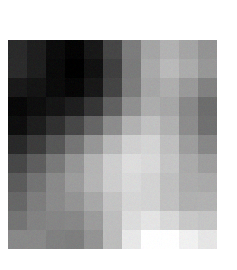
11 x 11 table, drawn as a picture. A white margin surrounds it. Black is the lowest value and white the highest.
Slope: up to the bottom right. Ninth with the highest average: bottom right. Mirror symmetry: none. Average level on the scale: 50%. Ninth with the lowest average: top left.
